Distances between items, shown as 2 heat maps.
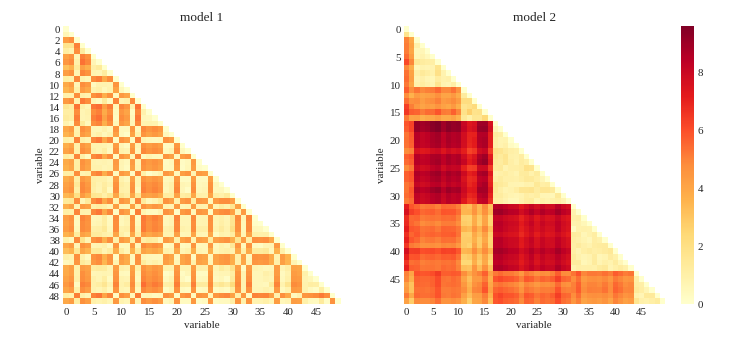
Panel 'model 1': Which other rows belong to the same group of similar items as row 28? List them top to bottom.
2, 5, 6, 7, 8, 10, 11, 13, 18, 19, 21, 22, 24, 25, 27, 29, 30, 32, 34, 35, 36, 37, 39, 40, 43, 44, 45, 46, 47, 49
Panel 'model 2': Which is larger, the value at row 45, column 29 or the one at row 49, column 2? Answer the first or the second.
the first
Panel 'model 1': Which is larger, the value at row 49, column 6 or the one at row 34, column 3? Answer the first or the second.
the second
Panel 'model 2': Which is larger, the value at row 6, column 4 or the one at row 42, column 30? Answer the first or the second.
the second
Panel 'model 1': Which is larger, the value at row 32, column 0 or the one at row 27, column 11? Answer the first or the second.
the first
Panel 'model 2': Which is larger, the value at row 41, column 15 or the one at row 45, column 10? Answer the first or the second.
the second
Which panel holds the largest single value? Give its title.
model 2
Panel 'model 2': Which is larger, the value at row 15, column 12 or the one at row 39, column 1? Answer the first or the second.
the second
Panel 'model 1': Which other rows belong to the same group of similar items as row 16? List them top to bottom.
0, 1, 3, 4, 9, 12, 14, 15, 17, 20, 23, 26, 31, 33, 38, 41, 42, 48
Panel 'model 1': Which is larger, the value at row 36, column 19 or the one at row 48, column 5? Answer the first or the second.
the second
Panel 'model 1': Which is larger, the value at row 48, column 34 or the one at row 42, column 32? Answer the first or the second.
the first
